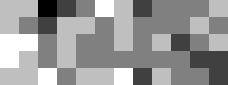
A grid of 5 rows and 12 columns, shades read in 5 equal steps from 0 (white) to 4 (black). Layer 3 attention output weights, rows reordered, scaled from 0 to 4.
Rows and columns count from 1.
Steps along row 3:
same up down up same down up down up down down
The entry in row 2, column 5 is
1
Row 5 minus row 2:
0 -1 -3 1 0 -1 -1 1 -1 0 1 1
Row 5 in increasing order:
0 0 1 1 1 1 1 2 2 2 3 3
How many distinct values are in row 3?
4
